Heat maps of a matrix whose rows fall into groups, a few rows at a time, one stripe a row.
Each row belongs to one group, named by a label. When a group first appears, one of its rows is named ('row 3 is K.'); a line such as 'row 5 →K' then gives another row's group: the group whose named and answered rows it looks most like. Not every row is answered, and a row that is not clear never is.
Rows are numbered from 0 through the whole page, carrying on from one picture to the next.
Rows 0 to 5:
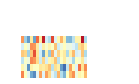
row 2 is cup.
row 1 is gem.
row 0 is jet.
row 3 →gem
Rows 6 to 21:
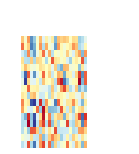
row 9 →jet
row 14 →cup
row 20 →jet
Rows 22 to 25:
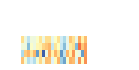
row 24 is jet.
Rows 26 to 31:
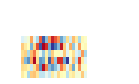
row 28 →cup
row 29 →cup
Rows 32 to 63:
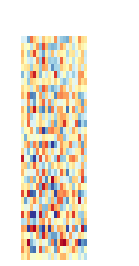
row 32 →gem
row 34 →cup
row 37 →gem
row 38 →gem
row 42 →cup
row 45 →jet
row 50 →cup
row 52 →jet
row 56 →jet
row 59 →cup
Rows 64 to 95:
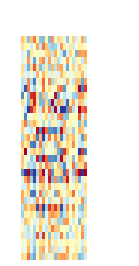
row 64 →cup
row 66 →gem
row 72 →gem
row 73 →cup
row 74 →gem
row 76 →cup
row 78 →jet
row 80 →cup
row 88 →jet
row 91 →jet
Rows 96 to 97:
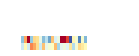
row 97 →gem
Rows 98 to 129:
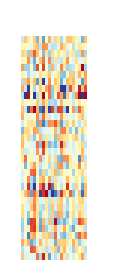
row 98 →jet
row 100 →cup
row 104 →jet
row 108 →cup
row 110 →jet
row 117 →gem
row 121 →cup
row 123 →cup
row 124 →gem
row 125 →gem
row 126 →gem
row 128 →gem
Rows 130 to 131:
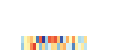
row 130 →jet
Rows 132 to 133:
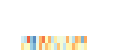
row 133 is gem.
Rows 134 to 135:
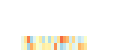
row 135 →gem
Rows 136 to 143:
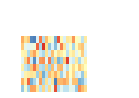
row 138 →cup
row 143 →gem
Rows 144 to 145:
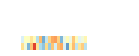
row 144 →jet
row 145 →cup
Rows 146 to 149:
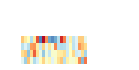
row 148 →cup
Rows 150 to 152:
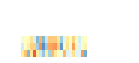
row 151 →jet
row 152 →cup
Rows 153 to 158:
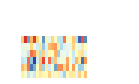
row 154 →jet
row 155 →gem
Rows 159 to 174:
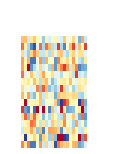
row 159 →cup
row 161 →cup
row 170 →cup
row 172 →jet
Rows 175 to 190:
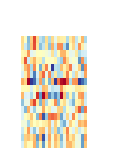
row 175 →cup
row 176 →cup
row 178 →cup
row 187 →gem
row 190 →jet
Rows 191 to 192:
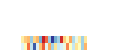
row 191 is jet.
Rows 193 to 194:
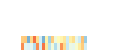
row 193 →cup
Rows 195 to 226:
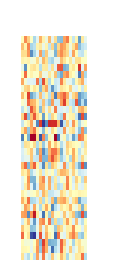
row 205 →gem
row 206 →cup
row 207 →jet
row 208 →cup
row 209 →gem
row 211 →jet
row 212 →jet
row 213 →cup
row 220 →cup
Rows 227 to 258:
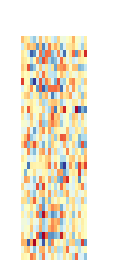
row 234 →jet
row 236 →jet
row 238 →jet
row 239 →jet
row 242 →cup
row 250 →cup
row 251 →jet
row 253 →jet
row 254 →jet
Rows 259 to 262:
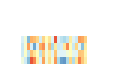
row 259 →gem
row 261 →gem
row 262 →gem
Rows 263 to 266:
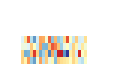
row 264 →jet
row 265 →cup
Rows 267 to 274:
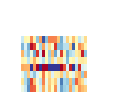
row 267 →jet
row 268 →gem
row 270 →cup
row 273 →gem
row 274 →gem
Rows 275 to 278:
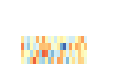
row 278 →cup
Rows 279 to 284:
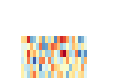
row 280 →jet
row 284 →cup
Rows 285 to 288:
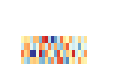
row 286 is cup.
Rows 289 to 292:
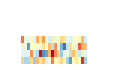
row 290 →gem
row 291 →jet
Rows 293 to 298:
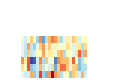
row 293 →jet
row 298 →jet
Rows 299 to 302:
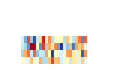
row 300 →gem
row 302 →jet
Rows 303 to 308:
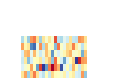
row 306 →gem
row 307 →jet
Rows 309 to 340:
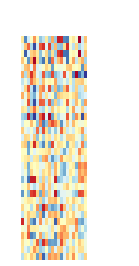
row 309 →cup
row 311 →cup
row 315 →gem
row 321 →jet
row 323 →jet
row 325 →gem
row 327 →gem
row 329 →gem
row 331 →gem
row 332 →jet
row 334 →jet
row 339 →cup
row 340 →jet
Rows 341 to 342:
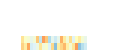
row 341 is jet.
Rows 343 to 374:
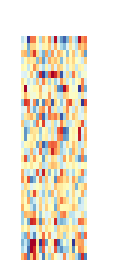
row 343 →gem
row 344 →gem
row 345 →cup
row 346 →jet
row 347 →cup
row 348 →jet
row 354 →jet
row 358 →jet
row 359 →jet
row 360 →cup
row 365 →cup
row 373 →gem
